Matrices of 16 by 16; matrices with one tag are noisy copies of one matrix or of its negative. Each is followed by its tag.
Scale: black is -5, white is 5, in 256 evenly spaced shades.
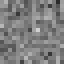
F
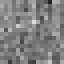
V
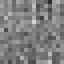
V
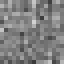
V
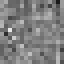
F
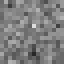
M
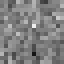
M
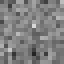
M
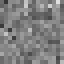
F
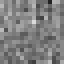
V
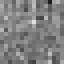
V
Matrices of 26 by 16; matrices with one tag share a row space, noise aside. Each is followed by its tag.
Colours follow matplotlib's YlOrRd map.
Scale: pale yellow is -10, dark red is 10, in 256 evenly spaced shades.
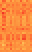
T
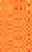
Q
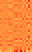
Q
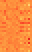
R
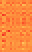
T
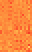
Q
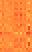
Q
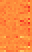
R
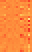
R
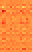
T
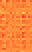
T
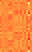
Q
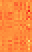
Q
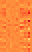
R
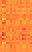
T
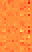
R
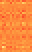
T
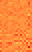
Q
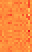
Q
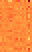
Q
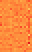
Q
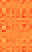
T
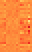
R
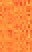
Q
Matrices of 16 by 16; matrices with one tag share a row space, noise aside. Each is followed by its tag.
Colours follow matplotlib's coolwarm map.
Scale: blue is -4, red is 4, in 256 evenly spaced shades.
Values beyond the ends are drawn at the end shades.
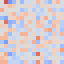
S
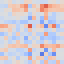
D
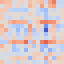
D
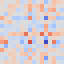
D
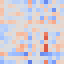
D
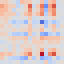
D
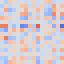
S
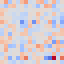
S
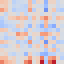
D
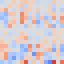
S
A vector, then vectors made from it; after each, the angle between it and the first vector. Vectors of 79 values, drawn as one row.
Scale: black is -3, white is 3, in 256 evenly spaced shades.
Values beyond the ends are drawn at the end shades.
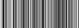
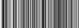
nearly parallel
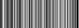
nearly opposite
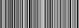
partly opposed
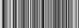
nearly parallel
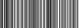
partly opposed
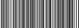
partly aligned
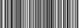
partly opposed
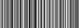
partly opposed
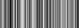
partly opposed
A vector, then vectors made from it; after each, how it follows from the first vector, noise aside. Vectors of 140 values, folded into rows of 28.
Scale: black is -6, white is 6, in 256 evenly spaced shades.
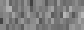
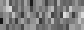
scaled up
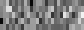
scaled up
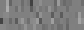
partly zeroed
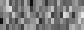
scaled up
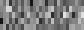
scaled up
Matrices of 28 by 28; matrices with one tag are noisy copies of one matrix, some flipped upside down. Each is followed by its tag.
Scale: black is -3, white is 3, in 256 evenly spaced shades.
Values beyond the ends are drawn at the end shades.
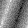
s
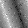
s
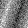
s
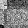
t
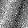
s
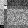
t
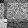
t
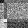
t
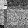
t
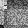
t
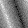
s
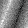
s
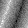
s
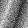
s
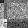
t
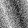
s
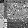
t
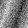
s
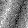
s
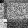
t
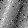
s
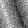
s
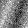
s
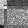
t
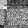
t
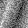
s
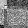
t
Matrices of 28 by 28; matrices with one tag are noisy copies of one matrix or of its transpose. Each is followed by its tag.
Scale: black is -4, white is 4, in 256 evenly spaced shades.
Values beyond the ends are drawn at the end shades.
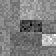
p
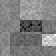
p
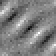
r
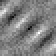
r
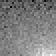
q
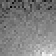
q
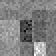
p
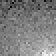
q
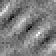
r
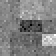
p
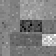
p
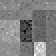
p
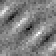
r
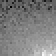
q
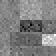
p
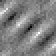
r
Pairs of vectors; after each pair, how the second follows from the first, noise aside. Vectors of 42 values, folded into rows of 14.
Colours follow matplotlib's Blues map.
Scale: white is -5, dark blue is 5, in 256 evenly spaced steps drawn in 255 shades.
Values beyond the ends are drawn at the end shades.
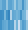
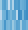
reversed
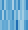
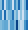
scaled up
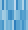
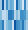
scaled up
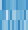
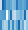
scaled up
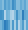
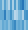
reversed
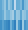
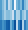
scaled up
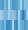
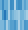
reversed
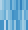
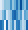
scaled up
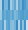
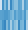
reversed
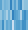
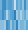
reversed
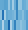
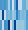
scaled up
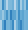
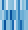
scaled up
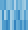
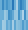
reversed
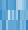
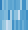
reversed
